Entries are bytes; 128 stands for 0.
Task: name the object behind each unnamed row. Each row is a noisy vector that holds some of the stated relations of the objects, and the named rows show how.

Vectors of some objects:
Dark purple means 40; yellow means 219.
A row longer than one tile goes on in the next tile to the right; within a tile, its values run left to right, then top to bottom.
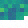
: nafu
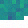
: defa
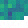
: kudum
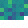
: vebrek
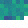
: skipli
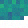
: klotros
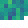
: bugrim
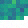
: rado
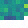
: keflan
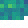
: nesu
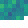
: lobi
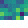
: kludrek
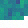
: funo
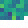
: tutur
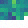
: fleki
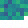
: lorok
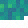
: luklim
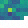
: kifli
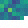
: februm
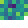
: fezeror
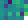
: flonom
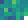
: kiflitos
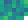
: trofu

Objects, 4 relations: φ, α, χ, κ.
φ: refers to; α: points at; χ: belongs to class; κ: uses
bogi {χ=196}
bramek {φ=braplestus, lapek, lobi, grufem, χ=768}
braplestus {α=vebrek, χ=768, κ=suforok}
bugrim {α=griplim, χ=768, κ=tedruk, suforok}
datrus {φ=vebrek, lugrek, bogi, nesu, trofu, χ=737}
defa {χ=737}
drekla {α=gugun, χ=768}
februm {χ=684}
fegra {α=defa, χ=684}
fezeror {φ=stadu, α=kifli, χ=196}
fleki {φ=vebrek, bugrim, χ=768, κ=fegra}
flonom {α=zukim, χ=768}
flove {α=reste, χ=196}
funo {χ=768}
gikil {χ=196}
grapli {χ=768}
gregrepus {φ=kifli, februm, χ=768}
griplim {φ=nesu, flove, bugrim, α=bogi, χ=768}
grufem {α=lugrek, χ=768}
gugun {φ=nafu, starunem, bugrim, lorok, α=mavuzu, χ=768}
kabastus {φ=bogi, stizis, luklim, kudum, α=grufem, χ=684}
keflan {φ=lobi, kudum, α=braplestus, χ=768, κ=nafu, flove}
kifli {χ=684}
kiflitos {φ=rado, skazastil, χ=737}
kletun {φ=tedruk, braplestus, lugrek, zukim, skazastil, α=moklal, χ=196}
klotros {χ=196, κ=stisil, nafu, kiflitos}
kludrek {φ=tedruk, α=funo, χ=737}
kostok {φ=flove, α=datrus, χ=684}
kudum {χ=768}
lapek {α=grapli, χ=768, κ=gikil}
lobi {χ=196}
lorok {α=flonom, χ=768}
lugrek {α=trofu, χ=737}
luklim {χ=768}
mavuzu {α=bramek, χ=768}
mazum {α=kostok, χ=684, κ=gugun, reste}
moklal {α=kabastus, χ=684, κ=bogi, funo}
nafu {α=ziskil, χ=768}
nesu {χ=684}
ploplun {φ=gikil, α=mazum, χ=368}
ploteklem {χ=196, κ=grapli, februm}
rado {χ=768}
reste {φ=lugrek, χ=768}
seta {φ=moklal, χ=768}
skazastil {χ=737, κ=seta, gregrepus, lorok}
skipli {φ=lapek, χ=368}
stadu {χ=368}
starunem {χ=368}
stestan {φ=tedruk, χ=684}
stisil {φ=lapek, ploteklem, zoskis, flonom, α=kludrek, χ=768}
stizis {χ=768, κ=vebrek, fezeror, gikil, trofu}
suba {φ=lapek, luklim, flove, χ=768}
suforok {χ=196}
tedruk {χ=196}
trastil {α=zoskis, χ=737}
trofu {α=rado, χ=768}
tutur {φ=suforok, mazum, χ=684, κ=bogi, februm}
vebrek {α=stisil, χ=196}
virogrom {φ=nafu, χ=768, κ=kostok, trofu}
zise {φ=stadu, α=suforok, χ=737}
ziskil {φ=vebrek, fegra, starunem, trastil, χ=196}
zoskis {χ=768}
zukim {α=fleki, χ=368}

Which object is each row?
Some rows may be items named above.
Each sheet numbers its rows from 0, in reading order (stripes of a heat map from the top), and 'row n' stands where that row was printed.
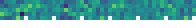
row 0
kludrek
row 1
bogi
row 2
gregrepus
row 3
tedruk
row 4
bogi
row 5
drekla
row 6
tedruk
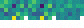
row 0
gikil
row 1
gikil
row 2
flove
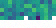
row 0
vebrek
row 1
griplim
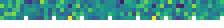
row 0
kostok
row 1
zukim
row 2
gikil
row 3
reste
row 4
flonom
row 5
gikil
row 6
fezeror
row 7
trofu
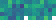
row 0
braplestus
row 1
rado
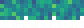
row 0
stestan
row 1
lugrek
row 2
skazastil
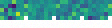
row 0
zise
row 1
lapek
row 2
suforok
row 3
stisil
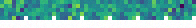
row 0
mazum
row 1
kletun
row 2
ploplun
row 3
virogrom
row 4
virogrom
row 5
fleki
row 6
stadu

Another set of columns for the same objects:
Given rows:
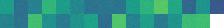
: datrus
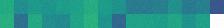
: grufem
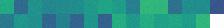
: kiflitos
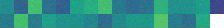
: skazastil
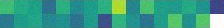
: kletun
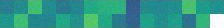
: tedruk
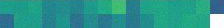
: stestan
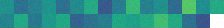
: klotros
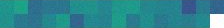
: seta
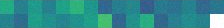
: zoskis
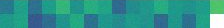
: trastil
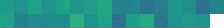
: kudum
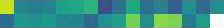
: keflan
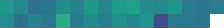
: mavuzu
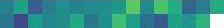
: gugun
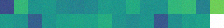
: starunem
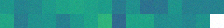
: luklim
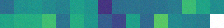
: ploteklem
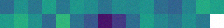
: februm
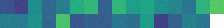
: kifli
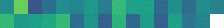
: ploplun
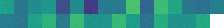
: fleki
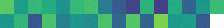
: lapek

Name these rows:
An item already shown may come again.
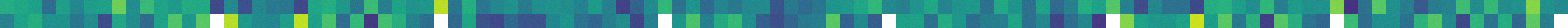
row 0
kletun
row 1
bugrim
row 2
zise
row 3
moklal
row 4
gikil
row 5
bugrim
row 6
bogi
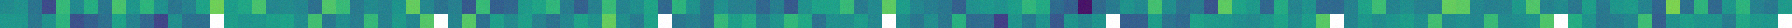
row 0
fezeror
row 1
zukim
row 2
skazastil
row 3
virogrom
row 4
gregrepus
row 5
reste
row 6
zukim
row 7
lorok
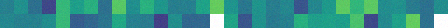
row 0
fezeror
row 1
griplim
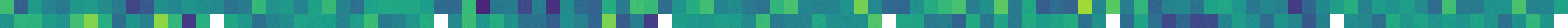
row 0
braplestus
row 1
lugrek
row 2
tutur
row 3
zukim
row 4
flove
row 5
zise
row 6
trofu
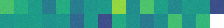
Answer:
kletun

